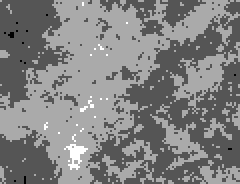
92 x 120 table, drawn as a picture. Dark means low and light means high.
The field is mottled with small blotches. There are no regular stripes. No overall slope runs across the table. Neither half mirrors the other.
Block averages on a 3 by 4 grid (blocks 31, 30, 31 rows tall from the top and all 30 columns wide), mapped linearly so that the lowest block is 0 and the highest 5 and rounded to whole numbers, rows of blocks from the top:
0532 | 3512 | 2422
